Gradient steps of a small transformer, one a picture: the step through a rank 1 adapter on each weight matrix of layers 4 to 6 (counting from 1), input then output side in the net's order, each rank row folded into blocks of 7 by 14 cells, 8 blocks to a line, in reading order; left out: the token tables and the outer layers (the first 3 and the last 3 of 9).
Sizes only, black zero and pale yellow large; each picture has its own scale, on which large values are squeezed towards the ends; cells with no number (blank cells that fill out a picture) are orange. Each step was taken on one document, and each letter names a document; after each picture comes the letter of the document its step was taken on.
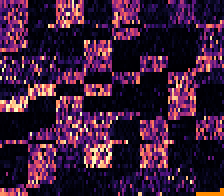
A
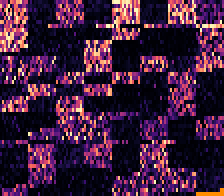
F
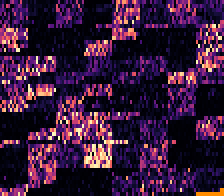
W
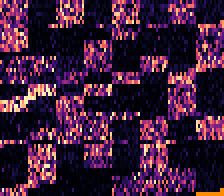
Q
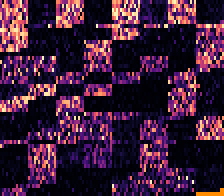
Q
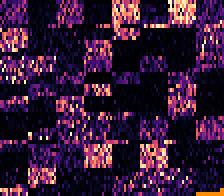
A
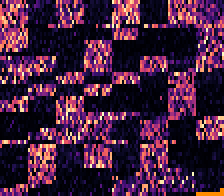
F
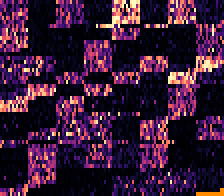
W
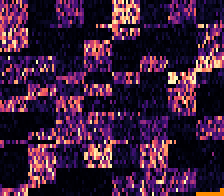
W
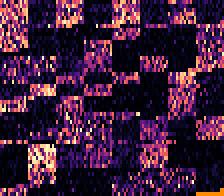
Q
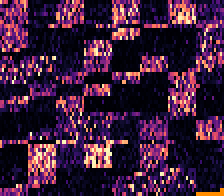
A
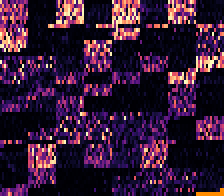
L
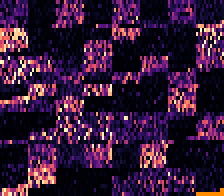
L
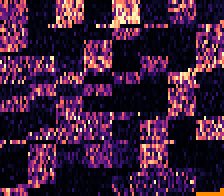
Q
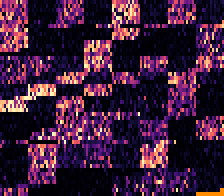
W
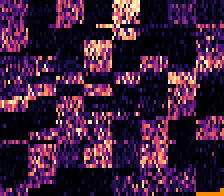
W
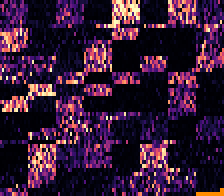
A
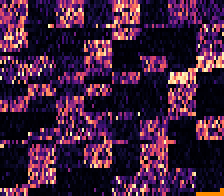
F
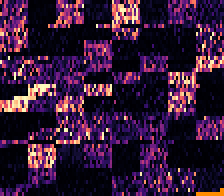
L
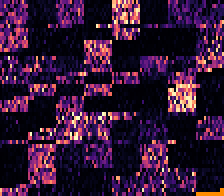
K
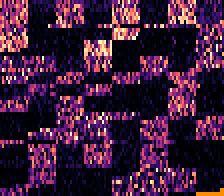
K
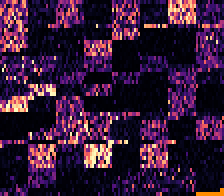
A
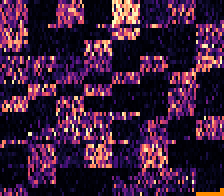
Q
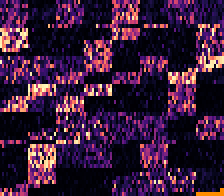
L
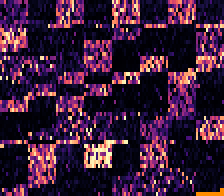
A
